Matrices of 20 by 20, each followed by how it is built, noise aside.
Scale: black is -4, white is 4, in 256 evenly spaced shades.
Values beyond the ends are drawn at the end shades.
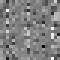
uneven columns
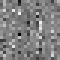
uneven columns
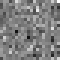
uneven columns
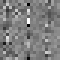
uneven columns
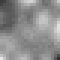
smooth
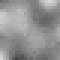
smooth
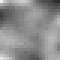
smooth
